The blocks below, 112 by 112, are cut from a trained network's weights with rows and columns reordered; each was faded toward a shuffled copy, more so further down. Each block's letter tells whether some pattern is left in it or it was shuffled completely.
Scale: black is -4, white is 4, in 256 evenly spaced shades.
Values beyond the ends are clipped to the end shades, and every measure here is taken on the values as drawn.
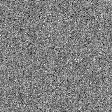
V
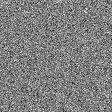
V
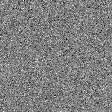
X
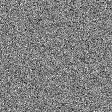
V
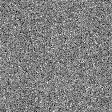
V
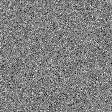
V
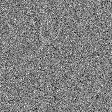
X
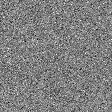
X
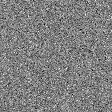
X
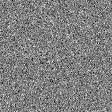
X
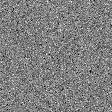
X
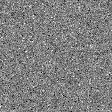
V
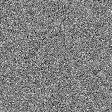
X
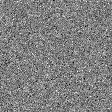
X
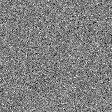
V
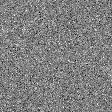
X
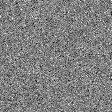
V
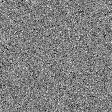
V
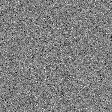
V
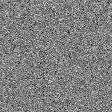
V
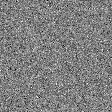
X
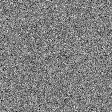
X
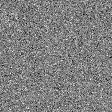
X
